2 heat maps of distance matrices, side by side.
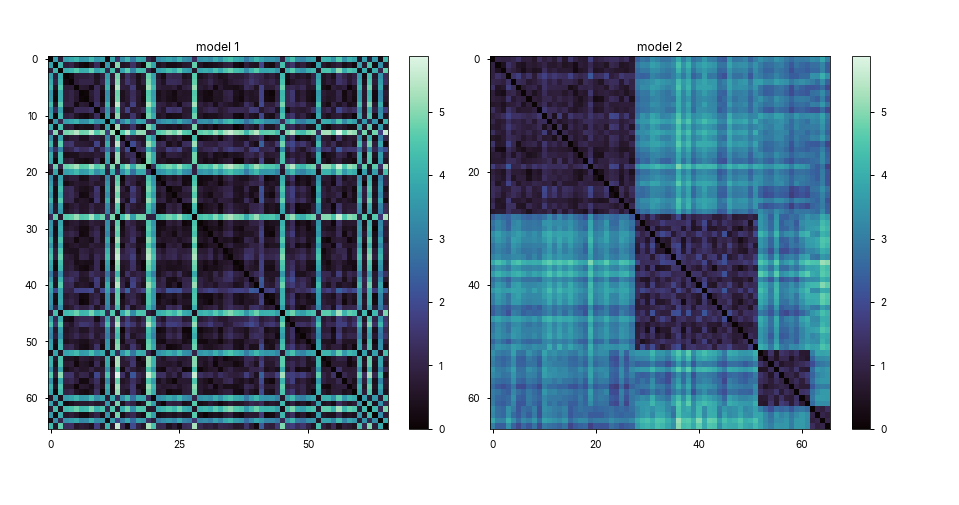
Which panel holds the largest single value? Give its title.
model 1
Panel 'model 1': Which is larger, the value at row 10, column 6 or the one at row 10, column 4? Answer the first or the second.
the second
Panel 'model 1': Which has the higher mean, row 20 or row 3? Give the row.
20
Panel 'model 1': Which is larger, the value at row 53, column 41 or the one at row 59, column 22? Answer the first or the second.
the first
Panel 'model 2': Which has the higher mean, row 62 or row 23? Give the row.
62
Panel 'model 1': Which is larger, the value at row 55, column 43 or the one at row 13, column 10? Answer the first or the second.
the second
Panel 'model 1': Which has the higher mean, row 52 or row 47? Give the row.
52
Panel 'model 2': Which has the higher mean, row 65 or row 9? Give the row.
65
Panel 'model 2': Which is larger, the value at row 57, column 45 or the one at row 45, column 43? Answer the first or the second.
the first
